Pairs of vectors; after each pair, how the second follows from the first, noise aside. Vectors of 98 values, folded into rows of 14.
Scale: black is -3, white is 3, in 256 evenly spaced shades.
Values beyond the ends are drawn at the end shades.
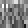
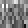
copied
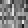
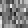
wrapped around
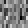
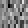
wrapped around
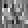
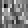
copied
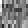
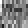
copied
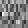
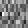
copied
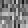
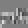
partly zeroed
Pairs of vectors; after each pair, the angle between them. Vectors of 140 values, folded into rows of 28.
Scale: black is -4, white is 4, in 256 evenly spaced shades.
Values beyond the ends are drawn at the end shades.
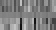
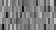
orthogonal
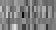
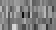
nearly parallel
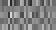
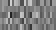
nearly opposite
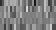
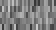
partly aligned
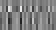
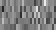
orthogonal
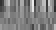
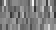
partly aligned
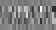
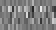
nearly parallel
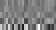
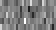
orthogonal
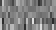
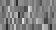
orthogonal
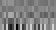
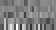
nearly opposite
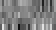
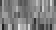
nearly opposite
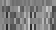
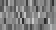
orthogonal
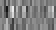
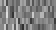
partly opposed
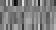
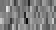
orthogonal
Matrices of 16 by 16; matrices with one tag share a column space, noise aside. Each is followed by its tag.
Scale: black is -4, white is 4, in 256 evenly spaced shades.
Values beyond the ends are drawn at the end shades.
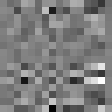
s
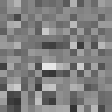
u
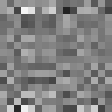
s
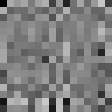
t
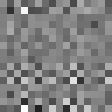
s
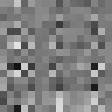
u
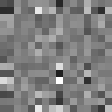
s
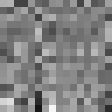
t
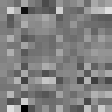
s
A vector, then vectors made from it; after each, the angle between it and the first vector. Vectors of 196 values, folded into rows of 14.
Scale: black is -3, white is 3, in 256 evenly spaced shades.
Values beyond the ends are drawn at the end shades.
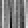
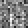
partly opposed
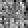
partly opposed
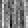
nearly parallel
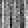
nearly parallel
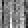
nearly opposite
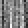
nearly opposite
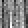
nearly opposite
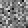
orthogonal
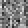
partly opposed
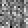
partly aligned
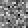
orthogonal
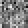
partly opposed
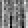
nearly parallel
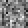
partly opposed
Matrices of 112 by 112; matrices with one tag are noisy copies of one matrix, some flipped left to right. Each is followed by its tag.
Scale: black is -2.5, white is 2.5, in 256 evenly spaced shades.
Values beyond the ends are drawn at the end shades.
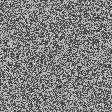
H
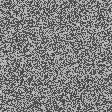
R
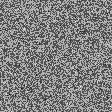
H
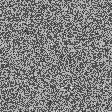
H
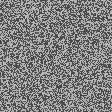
H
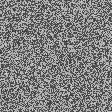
H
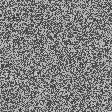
H
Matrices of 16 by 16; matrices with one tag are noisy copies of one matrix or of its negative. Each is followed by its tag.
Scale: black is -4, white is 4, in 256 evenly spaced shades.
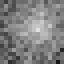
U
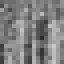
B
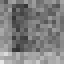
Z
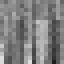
B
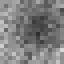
U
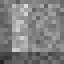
Z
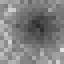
U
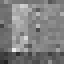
Z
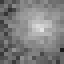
U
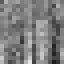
B
